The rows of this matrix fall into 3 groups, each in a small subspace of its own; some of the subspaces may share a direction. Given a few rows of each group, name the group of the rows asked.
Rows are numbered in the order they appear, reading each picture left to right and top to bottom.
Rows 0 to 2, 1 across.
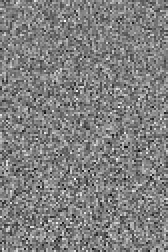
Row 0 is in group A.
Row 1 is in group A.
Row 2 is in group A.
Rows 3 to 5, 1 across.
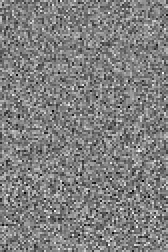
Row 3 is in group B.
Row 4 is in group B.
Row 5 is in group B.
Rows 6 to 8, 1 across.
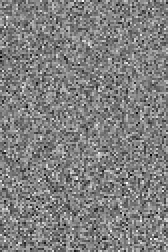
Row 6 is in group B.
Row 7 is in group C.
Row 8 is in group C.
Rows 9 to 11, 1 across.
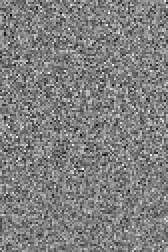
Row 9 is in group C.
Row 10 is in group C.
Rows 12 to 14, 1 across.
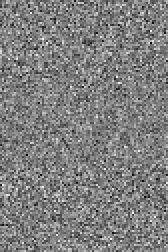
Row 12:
C
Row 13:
A
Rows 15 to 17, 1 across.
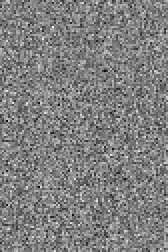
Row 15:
C
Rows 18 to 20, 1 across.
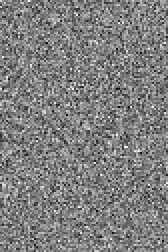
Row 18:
C
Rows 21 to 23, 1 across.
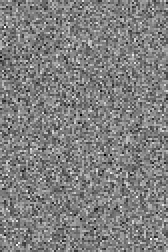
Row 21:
B
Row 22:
B
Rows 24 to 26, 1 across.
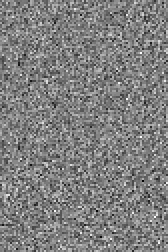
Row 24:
C
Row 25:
C
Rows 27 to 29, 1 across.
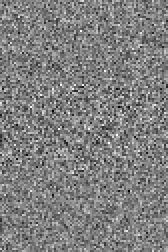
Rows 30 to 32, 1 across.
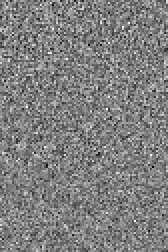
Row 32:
B
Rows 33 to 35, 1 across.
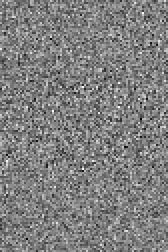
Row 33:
C
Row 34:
C
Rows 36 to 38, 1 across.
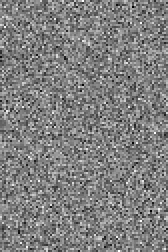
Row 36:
B
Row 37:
B
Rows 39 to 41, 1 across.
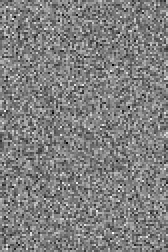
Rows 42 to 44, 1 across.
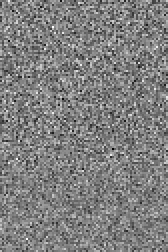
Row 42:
B
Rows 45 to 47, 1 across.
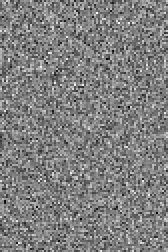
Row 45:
A
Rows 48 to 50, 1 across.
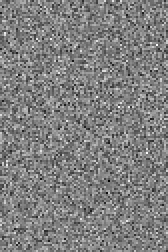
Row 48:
C
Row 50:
C
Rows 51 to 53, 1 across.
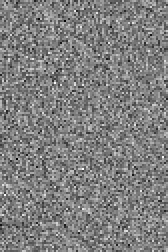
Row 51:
A
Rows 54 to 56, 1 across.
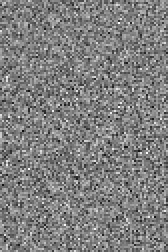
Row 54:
C
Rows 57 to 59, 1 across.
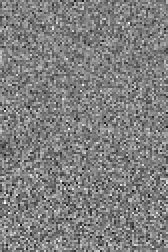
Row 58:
B
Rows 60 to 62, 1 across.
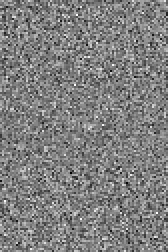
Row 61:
C
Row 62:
C
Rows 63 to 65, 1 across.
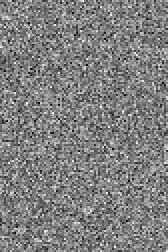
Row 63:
B
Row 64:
A
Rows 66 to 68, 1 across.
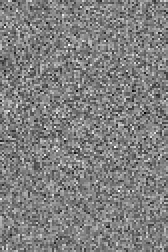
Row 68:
A
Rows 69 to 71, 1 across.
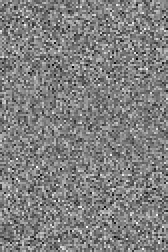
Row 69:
B
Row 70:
B
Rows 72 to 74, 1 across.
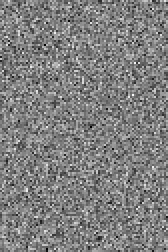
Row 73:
C
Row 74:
C
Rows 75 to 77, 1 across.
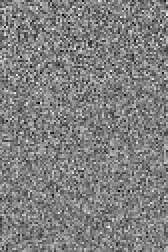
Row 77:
A
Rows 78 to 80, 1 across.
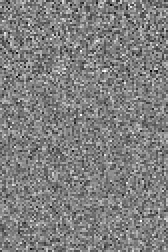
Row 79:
B
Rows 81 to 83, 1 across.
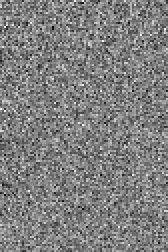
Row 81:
C
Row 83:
B
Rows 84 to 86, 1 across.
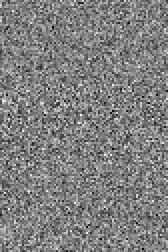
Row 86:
B
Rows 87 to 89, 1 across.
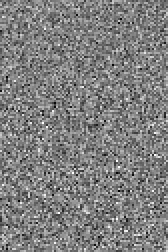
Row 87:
C
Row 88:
C
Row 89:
C
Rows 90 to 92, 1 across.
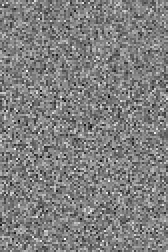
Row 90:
A
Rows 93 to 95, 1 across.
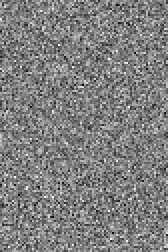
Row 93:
B
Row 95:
A
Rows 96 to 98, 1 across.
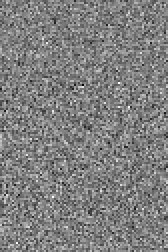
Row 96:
C
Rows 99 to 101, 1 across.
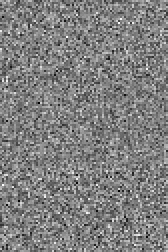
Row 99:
A
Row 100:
A
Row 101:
C
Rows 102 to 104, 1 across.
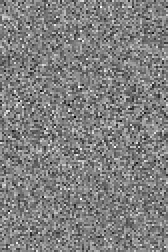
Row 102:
B
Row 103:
B
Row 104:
B
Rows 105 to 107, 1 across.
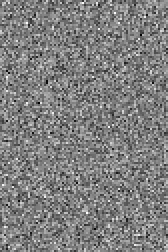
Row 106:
A
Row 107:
C
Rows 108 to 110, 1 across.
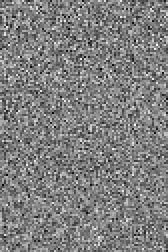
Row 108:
A
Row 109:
B
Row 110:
C
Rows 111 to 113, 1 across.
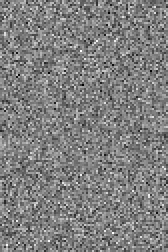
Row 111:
C
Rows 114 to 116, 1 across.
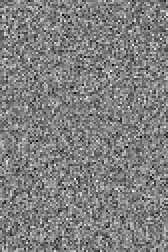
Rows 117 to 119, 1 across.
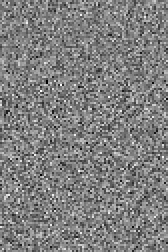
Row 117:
C
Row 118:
B
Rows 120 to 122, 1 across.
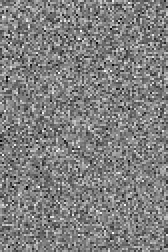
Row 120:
B
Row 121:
B
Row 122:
A
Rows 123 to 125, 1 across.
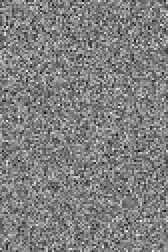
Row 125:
C
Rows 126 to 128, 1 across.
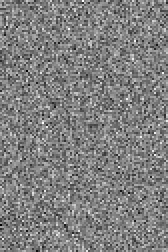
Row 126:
A
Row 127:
C
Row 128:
B
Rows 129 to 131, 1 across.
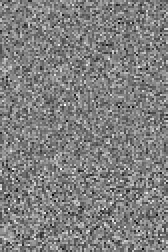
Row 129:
B
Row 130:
A
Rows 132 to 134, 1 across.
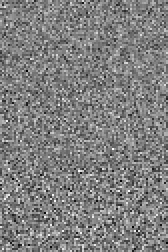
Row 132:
A
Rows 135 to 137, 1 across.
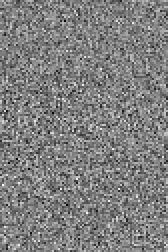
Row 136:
A
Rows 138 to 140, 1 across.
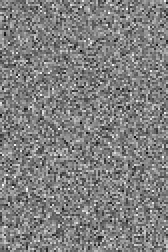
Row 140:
C
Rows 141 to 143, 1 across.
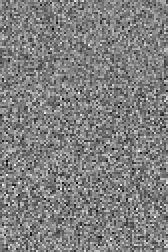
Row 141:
A
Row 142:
C
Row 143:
C
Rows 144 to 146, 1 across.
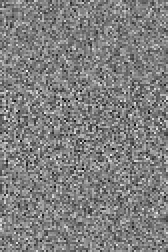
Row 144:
A
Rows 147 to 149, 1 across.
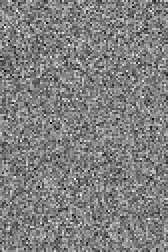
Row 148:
C
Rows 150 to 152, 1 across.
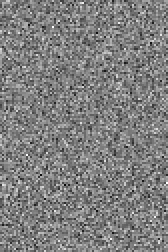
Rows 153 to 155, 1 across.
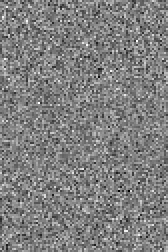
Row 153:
C
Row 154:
A
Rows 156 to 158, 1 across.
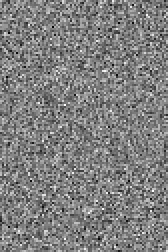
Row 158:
C
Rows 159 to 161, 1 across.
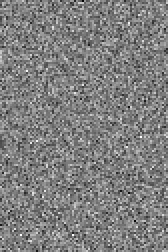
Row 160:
C
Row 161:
B
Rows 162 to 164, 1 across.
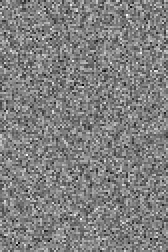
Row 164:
C
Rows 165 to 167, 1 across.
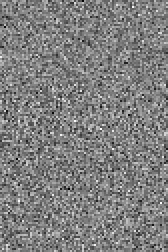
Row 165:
B
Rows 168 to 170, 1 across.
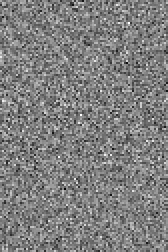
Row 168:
C
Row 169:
B
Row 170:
A
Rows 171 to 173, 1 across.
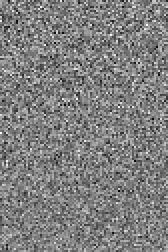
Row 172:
A
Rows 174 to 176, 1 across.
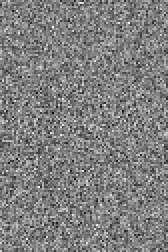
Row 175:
A
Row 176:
A
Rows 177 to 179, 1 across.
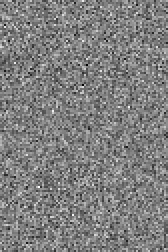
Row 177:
B
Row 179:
A
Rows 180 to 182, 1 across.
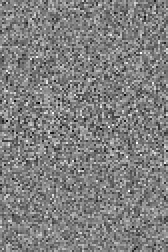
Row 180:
C
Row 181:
A
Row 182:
B
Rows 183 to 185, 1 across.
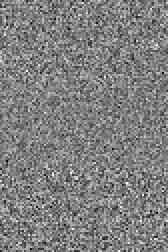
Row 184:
C
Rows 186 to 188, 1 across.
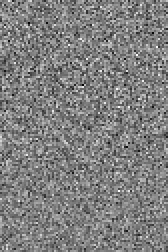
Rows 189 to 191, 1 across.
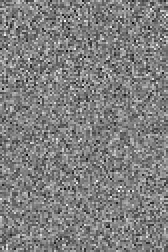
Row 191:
A
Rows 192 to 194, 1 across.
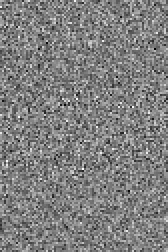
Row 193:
A
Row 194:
C
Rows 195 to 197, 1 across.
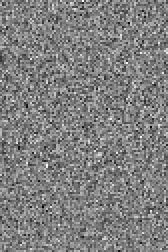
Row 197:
C
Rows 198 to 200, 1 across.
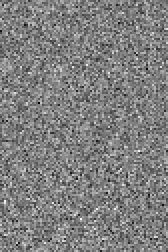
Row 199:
A
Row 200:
C
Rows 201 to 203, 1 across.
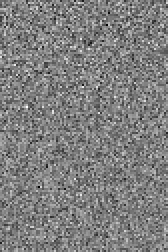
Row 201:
C
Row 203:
A
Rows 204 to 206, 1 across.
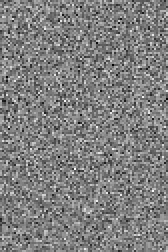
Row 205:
B
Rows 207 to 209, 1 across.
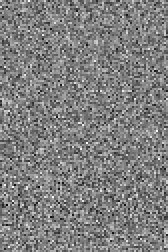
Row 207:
C
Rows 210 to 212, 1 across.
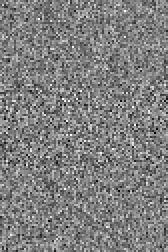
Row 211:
A
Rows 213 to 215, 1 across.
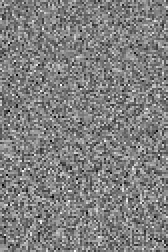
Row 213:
B
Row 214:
B
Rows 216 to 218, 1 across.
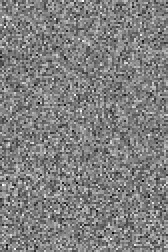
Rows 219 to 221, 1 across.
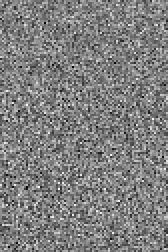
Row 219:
B
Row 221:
A
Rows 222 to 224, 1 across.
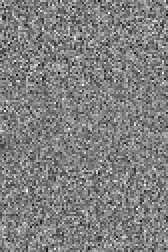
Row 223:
B
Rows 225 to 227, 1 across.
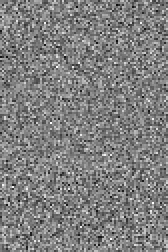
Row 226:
C
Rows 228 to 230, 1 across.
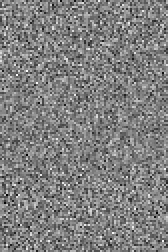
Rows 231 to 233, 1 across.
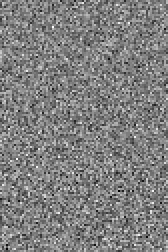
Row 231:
B
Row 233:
C
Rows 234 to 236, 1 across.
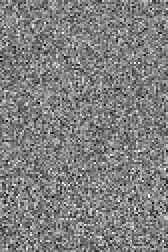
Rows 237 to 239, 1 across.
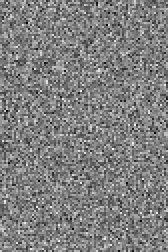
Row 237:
C
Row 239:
C
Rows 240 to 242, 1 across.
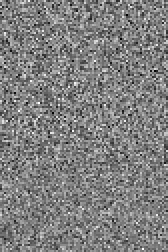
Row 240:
C
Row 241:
A
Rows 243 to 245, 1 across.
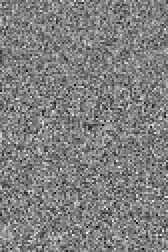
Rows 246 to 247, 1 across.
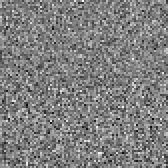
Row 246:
B
